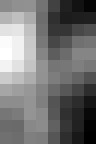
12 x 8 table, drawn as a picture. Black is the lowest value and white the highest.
Ninth with the highest average: middle left. Lone odd cells: none. Ninth with the lowest average: bottom right. Grain: blotchy. Slope: up to the left.
